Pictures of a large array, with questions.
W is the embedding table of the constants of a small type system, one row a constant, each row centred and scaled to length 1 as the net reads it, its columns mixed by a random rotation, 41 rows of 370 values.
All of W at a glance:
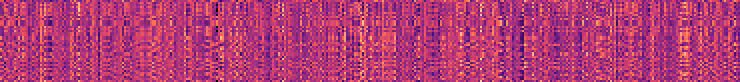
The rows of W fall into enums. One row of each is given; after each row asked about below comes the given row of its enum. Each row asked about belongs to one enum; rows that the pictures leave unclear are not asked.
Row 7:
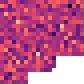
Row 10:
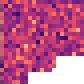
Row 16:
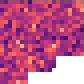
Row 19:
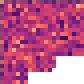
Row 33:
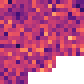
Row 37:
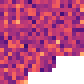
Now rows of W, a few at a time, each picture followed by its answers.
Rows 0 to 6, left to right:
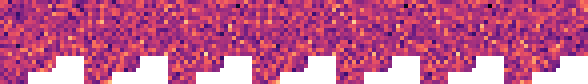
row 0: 33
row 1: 37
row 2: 7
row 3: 37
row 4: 7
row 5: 7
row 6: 16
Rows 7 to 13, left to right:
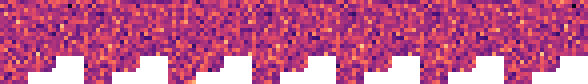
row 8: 10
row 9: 37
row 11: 10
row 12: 10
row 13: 7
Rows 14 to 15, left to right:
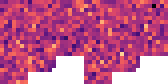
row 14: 16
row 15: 7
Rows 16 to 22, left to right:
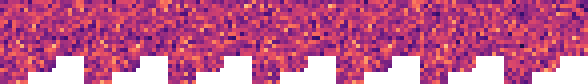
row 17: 16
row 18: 19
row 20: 16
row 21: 10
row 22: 33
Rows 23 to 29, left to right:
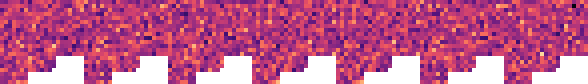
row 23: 16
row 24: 19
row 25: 10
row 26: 37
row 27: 37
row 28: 19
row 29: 7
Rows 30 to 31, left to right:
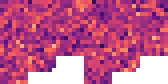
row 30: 16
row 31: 33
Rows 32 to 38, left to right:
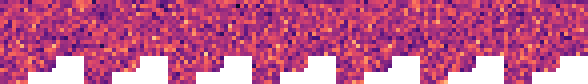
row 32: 16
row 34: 7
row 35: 10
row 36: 16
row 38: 10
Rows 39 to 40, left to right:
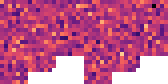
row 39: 19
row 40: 7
